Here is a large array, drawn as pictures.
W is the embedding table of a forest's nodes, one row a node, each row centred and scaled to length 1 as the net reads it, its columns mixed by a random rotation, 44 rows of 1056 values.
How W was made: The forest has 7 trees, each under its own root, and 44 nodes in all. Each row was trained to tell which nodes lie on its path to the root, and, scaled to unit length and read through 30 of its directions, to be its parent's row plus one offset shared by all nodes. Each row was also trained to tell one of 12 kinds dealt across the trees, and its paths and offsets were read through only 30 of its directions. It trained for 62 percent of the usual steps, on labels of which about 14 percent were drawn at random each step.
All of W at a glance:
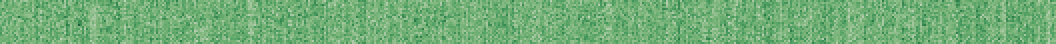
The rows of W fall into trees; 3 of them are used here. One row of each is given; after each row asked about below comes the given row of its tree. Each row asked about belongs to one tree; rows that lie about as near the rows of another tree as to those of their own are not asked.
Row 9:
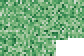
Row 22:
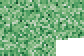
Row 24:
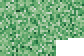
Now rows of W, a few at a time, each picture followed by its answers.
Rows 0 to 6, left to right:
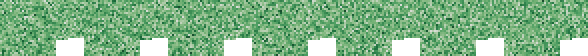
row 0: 9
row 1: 9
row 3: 9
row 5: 9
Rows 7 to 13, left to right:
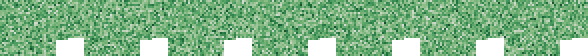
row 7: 9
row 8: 24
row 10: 22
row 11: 24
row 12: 22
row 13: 9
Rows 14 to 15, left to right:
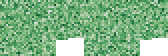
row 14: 9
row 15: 24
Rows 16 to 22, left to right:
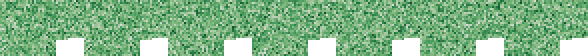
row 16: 22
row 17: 22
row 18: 22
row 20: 24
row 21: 24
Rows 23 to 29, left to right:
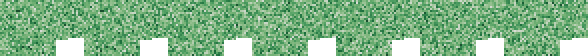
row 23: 24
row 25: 24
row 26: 22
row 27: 9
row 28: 9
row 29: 9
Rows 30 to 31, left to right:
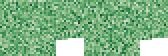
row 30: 22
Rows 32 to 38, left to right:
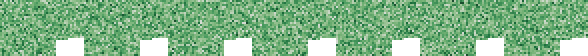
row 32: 9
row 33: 9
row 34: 22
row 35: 24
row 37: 22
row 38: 9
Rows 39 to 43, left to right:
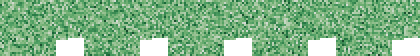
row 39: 9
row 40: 22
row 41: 22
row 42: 22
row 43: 9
